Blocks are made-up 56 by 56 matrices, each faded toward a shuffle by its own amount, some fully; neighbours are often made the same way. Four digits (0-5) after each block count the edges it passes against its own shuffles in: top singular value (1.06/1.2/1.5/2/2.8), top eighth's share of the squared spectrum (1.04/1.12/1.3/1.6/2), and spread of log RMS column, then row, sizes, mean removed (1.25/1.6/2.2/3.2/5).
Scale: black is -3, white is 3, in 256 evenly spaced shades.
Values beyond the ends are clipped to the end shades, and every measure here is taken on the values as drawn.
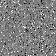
2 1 0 0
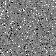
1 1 0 0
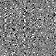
3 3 2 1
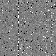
3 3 1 0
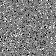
0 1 0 0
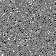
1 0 0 0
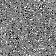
1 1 0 0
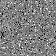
0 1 0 0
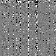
3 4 3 2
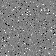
0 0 0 0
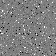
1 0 0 0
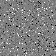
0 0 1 0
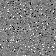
1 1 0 1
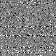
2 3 0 3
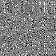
3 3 1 1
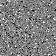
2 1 0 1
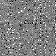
3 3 2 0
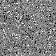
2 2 0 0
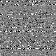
2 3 0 3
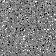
0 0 0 1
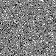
1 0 0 0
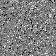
2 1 0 0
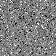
0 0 0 0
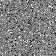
0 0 0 0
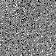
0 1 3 0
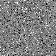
0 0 1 0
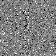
1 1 2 0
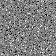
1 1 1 0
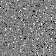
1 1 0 0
